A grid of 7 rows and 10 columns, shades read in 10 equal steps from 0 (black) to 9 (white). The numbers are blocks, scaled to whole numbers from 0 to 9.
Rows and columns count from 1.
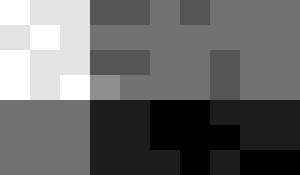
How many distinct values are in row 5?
3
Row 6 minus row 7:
0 0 0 0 0 -1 0 -1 1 1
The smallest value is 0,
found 8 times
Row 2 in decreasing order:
9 8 8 4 4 4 4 4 4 4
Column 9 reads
4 4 4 4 1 1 0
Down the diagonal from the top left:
9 9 8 5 1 0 0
